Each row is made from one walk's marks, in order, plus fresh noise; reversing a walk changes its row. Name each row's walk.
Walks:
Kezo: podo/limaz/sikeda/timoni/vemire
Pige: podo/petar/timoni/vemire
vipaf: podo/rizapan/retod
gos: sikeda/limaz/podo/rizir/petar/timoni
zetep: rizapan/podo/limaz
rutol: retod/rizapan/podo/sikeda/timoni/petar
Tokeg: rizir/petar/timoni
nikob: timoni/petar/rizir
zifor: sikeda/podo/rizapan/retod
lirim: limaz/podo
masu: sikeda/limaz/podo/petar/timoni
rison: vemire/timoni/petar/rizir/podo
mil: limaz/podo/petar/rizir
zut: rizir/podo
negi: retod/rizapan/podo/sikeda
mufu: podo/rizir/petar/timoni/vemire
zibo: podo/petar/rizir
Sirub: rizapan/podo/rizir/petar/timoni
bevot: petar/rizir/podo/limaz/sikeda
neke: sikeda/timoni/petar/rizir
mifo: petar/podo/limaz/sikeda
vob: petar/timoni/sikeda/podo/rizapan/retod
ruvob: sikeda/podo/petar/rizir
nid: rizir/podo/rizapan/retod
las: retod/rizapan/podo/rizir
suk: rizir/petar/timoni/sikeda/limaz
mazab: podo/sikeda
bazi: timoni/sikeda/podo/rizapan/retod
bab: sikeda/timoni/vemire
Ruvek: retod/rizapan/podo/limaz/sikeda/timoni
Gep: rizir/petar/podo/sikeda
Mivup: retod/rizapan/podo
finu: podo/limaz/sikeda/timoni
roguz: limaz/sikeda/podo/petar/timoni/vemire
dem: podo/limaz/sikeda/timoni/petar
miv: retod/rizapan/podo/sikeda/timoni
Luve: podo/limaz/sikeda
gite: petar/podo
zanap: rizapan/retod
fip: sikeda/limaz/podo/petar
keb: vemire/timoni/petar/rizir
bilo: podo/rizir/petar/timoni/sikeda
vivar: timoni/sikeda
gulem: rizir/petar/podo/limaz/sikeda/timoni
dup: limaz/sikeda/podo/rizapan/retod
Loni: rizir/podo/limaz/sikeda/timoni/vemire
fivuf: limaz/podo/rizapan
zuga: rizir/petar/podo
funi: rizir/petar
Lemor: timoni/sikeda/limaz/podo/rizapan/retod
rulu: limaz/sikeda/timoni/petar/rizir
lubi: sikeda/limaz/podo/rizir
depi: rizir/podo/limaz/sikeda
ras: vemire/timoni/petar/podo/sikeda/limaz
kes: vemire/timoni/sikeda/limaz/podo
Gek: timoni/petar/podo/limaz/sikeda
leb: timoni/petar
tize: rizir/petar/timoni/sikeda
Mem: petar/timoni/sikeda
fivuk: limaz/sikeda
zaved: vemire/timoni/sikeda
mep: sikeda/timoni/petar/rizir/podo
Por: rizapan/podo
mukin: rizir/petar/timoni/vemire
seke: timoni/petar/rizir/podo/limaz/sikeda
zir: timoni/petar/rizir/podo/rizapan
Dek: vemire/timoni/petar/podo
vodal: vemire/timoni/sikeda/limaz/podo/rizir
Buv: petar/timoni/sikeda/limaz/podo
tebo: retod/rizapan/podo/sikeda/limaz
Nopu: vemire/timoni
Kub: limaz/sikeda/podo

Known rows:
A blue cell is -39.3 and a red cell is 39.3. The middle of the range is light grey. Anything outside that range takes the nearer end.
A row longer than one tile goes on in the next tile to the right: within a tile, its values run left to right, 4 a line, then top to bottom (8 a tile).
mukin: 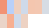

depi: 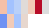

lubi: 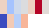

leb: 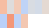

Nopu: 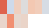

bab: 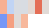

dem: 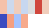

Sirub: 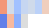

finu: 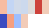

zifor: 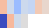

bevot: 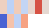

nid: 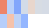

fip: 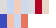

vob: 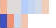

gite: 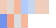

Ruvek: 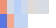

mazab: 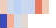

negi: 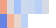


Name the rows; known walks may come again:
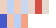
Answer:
bevot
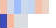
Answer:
zifor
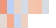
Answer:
mukin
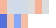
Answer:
fivuf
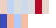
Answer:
Luve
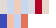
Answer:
fip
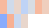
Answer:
zibo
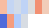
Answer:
bilo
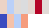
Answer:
Kub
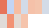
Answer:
keb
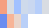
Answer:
negi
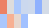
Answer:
Mivup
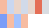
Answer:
lirim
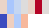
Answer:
lubi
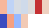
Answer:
finu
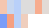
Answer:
vivar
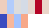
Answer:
gos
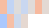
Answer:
zuga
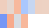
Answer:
gite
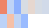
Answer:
nid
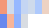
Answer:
Sirub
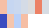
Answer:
dup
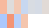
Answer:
leb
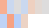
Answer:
nikob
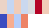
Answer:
masu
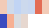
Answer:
mazab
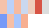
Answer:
mil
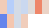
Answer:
Gep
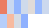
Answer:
las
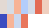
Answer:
mifo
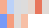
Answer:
bab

